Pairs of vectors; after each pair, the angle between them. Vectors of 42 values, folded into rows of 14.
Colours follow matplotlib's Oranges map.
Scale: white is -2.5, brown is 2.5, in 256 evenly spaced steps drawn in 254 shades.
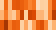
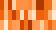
nearly opposite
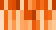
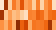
partly opposed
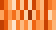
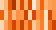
nearly opposite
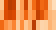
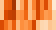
nearly parallel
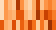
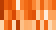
nearly opposite
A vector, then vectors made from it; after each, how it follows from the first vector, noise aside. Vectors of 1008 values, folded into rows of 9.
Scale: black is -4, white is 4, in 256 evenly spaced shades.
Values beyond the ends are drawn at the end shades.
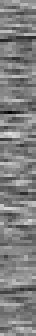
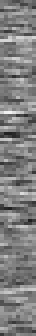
negated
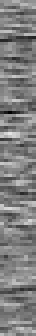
copied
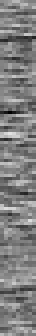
copied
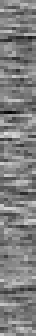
copied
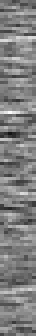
negated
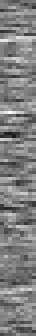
negated
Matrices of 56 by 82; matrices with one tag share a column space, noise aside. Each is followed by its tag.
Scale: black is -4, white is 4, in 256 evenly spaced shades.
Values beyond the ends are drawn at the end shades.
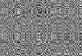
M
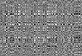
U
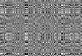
M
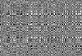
U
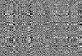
U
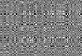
U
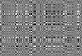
U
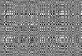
U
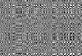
M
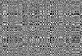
U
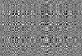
U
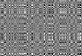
M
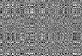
M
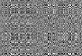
M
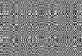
U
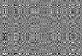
M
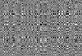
U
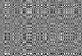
M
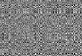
M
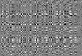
U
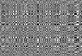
U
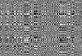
U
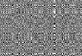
M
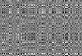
M
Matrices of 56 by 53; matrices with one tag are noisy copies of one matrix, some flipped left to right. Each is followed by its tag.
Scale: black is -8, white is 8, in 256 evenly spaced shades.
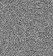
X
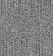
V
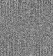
V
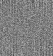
V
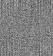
V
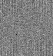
V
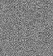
X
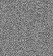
X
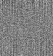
V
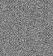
X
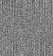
V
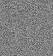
X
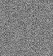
X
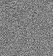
X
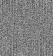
V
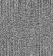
V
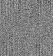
V
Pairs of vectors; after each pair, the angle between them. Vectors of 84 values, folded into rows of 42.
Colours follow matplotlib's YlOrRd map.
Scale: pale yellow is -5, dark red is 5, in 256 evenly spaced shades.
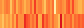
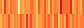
orthogonal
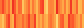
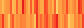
nearly opposite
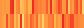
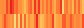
partly aligned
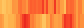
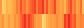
nearly parallel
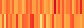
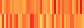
nearly parallel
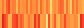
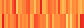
partly aligned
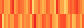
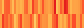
nearly opposite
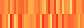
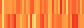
orthogonal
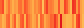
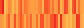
nearly parallel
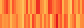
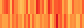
nearly parallel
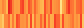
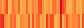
nearly opposite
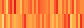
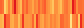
partly aligned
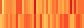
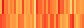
nearly opposite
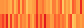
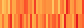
orthogonal
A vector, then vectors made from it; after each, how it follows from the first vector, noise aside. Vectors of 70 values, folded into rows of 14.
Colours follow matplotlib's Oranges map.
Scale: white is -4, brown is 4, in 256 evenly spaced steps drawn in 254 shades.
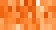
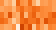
reversed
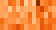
negated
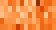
negated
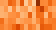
negated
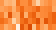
reversed
